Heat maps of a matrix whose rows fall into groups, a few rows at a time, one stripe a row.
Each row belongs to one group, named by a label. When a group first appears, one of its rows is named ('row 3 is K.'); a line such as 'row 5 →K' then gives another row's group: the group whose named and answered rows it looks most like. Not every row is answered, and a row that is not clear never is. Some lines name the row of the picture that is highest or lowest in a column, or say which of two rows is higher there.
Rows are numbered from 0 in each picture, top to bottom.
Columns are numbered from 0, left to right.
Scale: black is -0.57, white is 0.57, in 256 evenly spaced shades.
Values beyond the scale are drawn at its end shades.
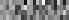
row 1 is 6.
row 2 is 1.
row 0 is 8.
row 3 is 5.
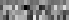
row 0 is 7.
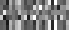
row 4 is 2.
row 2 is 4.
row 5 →2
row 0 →2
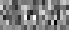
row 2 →7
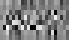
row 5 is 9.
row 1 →5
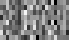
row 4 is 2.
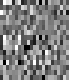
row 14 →8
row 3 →9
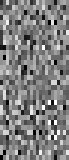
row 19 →4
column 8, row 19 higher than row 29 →Yes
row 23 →9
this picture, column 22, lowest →9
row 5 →4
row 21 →8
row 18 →4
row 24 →2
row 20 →2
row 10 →5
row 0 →9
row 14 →5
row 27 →2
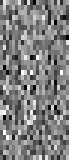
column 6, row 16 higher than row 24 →No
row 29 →2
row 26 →4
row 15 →9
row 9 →4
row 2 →4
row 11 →9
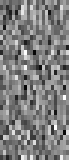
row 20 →9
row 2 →4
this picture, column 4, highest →26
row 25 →2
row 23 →1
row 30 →4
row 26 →6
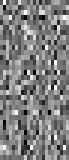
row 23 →1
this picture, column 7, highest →19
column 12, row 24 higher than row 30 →No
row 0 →4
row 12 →2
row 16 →6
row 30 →5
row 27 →2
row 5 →6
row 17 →2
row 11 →9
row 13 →2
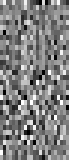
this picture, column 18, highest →23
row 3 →5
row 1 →9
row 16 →9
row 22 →9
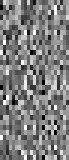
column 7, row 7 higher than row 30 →No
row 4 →5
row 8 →4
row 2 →2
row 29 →2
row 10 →9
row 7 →4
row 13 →5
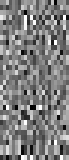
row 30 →5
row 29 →5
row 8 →2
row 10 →5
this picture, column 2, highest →21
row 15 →1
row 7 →6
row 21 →9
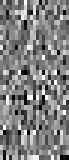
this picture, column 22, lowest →31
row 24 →5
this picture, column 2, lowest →2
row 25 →4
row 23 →8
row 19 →1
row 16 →2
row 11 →8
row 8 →1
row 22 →1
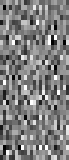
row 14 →9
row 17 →6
